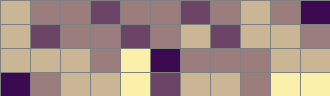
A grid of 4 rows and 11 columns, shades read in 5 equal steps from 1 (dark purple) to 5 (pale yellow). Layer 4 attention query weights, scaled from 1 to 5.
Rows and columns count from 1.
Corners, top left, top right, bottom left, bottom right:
4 1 1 5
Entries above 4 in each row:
0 0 1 3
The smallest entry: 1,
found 3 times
